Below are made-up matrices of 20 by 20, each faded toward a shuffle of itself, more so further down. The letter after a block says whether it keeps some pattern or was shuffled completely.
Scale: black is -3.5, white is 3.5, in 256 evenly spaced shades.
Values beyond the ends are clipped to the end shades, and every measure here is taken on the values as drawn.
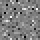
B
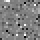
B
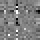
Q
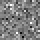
B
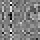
Q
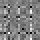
Q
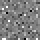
B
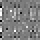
Q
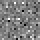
B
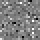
B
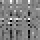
Q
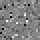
B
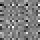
Q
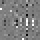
Q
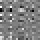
Q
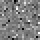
B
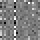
Q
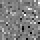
B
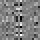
Q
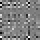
Q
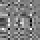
Q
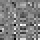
Q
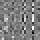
Q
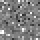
B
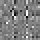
Q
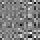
Q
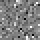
B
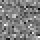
B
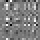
Q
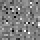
B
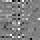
Q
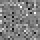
B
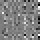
Q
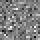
B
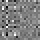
Q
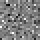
B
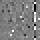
Q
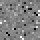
B
